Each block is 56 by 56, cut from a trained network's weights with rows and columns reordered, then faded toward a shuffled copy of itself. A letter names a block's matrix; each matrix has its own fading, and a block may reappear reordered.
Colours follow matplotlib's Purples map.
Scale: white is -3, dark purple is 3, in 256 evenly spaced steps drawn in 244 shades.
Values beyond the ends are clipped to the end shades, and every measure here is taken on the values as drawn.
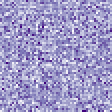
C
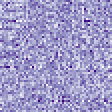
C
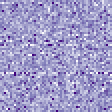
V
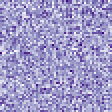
C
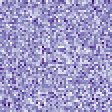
C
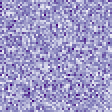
C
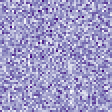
C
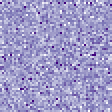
V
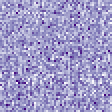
V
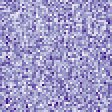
C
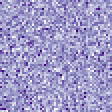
V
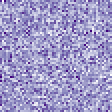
C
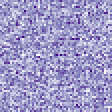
C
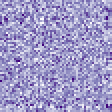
C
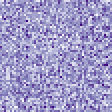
C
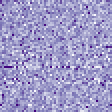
V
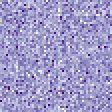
V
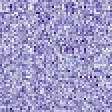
C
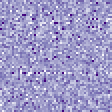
V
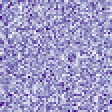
C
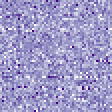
V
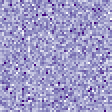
V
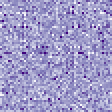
V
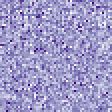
V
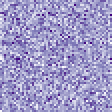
C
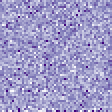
V
